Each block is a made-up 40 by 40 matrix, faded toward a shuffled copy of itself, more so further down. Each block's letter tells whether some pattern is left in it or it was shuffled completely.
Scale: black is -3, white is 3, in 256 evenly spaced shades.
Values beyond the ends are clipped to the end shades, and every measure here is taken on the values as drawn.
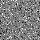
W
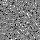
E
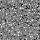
E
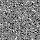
E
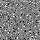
E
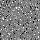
E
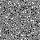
E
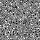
E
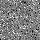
W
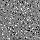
E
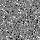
W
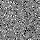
E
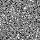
W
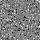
E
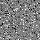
E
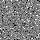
W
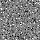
E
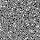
E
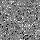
W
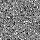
W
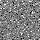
E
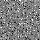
E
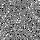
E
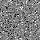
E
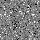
W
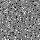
E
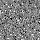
W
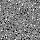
W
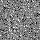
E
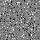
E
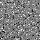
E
